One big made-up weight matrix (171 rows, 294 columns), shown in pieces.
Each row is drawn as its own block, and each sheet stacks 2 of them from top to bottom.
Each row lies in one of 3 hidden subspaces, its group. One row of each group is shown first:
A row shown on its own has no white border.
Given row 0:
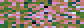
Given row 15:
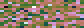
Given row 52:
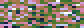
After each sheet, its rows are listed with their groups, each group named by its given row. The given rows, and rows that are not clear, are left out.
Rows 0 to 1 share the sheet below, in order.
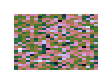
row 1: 15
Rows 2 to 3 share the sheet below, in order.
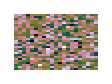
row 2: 52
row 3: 15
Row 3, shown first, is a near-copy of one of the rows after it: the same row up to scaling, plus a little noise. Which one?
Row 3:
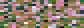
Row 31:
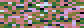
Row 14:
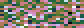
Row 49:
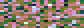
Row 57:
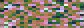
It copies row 49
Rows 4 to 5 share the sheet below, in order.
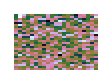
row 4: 15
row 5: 52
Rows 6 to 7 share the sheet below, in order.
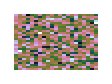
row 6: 52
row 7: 15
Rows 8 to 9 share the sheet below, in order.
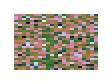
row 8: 52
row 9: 52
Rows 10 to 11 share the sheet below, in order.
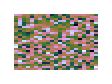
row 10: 15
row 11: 52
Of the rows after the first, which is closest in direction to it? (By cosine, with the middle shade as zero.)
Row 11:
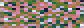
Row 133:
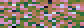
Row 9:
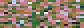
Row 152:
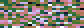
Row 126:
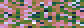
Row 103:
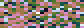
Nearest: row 103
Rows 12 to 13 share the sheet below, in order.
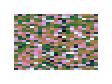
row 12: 15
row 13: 52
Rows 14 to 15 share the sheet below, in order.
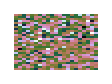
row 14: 15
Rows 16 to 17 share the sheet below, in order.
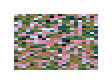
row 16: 15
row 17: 15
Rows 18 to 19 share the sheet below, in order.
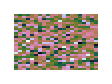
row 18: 0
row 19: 15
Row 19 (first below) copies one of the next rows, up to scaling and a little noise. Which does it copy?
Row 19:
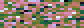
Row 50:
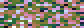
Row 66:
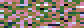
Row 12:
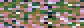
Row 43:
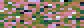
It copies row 43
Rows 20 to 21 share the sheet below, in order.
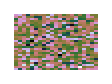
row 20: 52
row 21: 52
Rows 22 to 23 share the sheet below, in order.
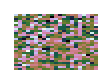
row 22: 15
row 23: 52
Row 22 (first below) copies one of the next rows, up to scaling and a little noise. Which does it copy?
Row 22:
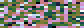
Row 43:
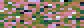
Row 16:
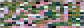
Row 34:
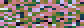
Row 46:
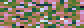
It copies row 16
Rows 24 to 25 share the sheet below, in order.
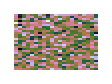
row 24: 15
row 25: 15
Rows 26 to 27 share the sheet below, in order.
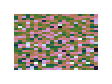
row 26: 52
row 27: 52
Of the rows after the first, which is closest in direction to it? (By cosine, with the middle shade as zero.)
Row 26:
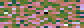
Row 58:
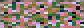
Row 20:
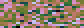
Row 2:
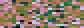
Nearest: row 2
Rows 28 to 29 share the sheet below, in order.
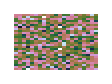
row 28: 52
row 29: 0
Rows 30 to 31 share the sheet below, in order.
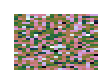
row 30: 52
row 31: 15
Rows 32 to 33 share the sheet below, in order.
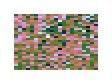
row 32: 0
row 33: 0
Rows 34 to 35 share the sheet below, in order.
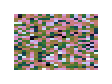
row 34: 15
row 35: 0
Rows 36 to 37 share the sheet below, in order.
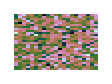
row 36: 15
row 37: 0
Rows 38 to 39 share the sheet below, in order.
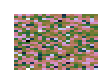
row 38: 0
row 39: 0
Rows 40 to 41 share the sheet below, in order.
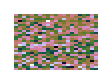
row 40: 15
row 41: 15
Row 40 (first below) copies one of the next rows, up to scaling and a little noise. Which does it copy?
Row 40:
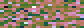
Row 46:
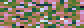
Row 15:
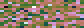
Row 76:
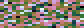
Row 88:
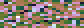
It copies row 15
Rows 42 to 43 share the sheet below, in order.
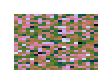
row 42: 15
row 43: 15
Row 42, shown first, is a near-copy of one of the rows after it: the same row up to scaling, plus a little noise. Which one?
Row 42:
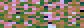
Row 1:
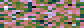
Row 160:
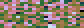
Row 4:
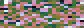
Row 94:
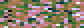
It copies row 160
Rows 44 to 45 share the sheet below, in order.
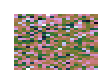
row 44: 52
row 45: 0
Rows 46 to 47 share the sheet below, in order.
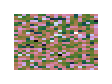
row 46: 15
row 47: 52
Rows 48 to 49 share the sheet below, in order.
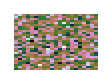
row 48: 52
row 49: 15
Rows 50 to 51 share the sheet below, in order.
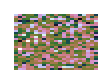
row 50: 15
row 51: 15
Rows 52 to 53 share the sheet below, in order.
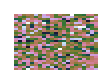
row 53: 0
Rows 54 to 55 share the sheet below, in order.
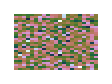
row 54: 0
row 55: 52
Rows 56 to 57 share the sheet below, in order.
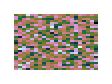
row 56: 52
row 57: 15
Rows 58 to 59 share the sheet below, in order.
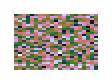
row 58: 0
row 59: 52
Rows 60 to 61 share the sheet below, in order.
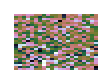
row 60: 0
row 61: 52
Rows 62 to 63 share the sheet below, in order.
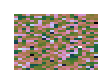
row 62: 52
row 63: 15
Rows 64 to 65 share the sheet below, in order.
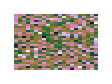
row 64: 52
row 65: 52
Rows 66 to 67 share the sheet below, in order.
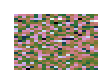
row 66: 15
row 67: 0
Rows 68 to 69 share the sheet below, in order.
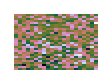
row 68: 52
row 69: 52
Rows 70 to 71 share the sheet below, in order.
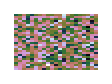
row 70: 0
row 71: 0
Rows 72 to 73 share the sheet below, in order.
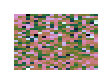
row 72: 52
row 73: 0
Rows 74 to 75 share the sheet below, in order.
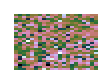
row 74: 0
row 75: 0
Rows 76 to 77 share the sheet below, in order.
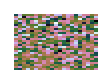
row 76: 15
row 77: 15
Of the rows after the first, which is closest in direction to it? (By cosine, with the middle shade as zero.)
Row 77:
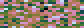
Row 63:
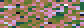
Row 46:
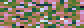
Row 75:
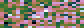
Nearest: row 75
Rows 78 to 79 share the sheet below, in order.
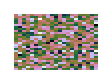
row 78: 15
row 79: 52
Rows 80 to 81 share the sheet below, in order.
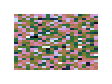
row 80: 15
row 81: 15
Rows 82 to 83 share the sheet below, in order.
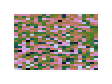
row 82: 0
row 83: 15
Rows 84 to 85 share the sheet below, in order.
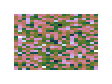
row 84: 0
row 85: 52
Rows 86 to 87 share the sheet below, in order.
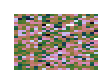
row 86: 52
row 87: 0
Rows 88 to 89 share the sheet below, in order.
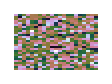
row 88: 15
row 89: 15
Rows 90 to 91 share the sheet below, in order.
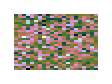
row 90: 52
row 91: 0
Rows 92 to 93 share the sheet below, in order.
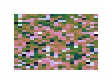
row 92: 15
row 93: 52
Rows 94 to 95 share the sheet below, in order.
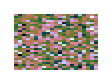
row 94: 15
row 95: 52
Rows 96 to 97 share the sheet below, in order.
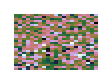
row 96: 52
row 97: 52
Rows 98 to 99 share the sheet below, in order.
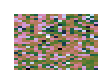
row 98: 0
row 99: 0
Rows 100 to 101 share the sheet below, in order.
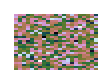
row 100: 52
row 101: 52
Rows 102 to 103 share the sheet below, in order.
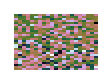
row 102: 52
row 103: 52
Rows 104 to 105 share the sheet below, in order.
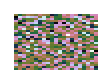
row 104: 52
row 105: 52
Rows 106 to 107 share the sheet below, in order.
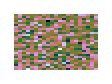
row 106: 15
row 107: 0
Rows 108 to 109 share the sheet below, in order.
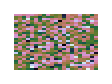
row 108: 0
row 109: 15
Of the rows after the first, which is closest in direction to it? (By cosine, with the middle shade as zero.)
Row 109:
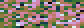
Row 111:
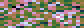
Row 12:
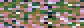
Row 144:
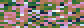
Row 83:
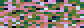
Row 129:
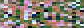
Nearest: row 111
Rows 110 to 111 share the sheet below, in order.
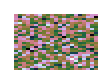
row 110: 15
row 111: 15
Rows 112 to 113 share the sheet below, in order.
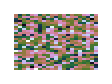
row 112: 0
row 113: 15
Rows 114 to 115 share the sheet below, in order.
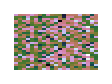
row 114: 0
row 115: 0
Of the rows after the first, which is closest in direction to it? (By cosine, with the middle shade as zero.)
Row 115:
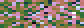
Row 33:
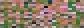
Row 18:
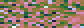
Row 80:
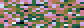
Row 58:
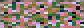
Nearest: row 33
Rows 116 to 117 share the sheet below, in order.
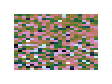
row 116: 0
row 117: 52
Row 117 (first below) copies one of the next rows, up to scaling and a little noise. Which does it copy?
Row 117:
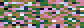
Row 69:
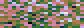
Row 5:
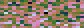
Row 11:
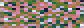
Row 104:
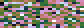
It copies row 104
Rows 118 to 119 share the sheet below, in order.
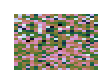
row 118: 0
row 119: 0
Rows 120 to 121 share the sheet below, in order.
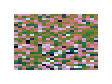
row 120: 0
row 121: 52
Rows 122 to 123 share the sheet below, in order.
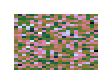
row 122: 52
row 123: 52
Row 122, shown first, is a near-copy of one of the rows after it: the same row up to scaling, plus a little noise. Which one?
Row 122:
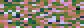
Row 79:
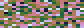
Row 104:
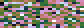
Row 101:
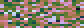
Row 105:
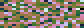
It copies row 101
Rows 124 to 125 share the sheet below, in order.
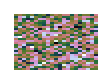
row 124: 52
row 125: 15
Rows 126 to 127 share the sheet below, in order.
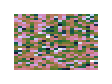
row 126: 0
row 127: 15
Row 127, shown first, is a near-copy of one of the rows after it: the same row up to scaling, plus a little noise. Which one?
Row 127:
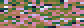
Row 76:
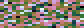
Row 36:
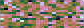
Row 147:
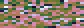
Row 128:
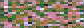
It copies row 147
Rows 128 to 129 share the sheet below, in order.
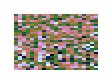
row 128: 15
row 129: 0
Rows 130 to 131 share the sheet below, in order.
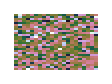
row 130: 15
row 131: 0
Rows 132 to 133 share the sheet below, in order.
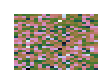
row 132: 0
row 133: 0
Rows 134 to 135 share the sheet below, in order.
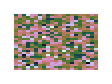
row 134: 52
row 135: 52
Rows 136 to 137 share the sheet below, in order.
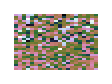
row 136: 0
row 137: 0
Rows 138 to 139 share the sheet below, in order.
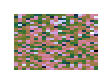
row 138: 15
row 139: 52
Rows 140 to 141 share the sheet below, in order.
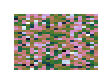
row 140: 52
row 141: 52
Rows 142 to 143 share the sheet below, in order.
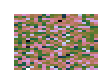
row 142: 0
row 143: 0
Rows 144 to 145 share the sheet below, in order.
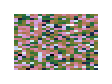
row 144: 52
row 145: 0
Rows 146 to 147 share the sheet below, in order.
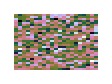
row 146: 15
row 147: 15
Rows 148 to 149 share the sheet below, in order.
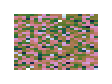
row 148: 0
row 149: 0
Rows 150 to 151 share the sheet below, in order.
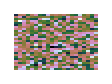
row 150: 15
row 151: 15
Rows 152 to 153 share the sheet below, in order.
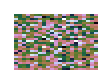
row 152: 52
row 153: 15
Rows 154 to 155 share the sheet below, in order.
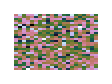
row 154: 52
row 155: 0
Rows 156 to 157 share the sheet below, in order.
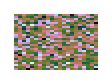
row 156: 52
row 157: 0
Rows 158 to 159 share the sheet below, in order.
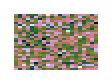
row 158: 52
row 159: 52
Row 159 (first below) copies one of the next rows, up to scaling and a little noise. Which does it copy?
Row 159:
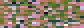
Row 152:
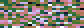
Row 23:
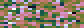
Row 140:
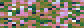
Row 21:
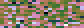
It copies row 21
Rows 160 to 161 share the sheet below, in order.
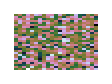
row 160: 15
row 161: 0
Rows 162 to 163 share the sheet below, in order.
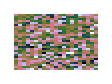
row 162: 15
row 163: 52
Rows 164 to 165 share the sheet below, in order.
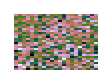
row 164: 0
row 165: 15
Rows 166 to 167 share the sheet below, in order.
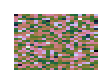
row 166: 15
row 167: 52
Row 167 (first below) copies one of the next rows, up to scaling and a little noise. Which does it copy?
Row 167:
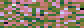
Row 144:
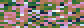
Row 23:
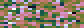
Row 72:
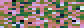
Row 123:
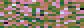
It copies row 123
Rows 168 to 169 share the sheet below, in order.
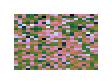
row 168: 52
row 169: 0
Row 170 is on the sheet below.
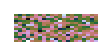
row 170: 0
